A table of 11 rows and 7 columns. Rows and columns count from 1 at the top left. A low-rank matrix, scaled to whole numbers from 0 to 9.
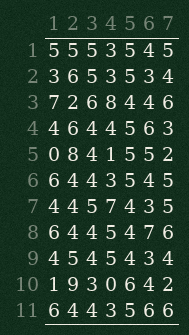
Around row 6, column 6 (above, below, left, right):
5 3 5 5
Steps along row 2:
up down down up down up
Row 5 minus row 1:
-5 3 -1 -2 0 1 -3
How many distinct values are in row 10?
7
